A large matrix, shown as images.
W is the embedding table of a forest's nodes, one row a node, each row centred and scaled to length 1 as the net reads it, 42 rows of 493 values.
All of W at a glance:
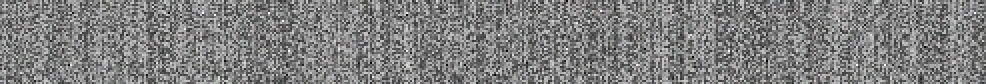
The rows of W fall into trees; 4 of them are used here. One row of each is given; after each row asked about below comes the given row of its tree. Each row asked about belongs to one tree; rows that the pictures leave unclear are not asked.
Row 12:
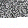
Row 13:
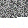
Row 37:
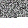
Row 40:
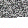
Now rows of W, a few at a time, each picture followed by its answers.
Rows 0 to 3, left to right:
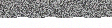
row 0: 12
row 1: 12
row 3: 12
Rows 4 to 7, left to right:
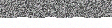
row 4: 13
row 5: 12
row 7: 13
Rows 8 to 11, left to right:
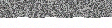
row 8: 40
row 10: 37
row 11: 13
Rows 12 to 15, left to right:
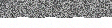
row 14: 12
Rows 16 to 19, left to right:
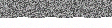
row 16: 40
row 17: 13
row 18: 13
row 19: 13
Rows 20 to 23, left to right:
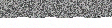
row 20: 40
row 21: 12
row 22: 12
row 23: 13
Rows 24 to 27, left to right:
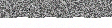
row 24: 40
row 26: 40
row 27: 13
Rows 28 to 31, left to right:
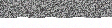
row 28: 12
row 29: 40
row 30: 13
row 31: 37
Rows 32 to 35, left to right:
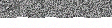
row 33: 37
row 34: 13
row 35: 13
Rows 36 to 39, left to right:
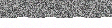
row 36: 40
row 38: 12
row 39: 12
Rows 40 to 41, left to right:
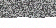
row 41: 12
